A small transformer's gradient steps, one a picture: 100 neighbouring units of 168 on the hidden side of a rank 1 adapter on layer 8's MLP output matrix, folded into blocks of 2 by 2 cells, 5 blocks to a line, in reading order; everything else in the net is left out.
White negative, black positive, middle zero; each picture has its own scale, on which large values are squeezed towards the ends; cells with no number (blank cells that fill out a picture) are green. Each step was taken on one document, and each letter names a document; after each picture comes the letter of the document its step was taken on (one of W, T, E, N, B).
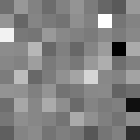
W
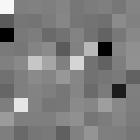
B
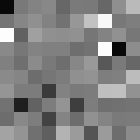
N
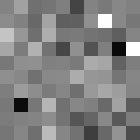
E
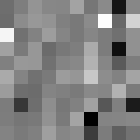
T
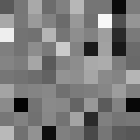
T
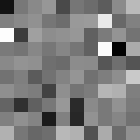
N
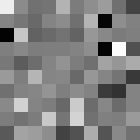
N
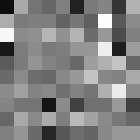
W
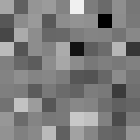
E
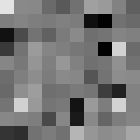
N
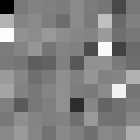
B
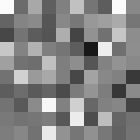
W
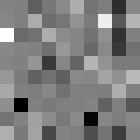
T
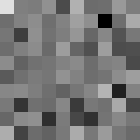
N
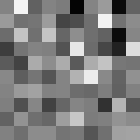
E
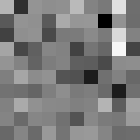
E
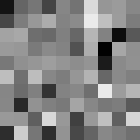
N
